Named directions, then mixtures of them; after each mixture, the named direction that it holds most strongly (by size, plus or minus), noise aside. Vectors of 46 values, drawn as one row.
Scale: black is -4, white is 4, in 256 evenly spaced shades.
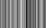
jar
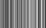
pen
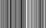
jar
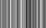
jar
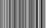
pen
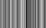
jar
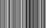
pen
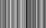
jar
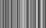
pen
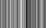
jar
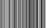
pen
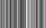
jar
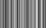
pen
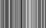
pen
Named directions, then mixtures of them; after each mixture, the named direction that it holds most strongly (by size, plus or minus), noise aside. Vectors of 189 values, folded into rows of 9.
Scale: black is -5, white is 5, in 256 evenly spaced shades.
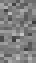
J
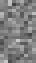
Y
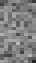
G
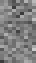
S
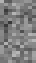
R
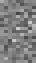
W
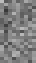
R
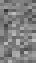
R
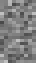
Y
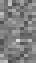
Y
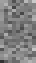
S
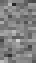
G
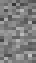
J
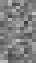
Y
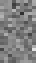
S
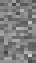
W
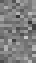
W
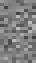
W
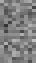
R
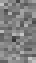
J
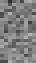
Y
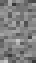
G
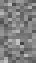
Y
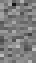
Y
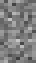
Y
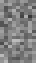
Y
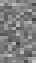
G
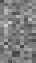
R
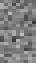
J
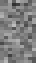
Y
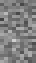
W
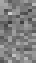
R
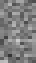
Y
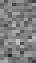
G
